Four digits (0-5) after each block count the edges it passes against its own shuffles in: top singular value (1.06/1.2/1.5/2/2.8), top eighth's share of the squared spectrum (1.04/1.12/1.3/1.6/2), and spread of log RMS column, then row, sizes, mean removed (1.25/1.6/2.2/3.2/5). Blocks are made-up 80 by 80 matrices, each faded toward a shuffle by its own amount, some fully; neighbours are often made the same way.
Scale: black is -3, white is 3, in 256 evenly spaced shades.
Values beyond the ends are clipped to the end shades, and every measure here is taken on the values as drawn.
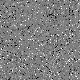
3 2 1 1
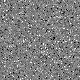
2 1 0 0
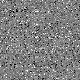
3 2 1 1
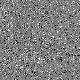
3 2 1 1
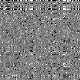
5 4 2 3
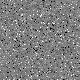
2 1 0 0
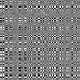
5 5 4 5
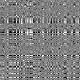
5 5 3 4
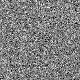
2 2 0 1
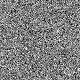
0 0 0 0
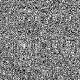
3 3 1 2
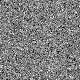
0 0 0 0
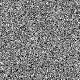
2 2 0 0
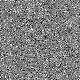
2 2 0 0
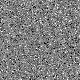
0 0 0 0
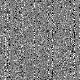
2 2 3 0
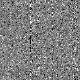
2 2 3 0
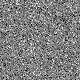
0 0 0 0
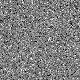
1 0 0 0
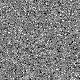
2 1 0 0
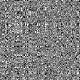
4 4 2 2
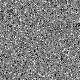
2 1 0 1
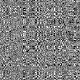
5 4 3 3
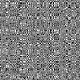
5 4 3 3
